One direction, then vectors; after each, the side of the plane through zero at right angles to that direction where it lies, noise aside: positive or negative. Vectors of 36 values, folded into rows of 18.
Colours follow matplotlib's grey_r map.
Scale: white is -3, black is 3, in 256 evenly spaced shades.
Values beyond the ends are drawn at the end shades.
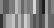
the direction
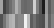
positive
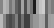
negative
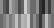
positive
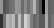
positive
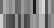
negative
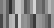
positive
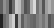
positive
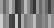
negative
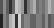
positive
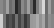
negative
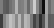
positive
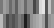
negative
